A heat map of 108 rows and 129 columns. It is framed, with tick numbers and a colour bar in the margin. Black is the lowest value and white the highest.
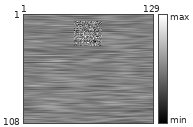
Streaks run across, left to right. On average the colour sits 50% of the way up the scale. No overall slope runs across the table. An odd patch, rougher than its surroundings, sits in the top middle. The distribution is heavy-tailed on both sides. Neither half mirrors the other.
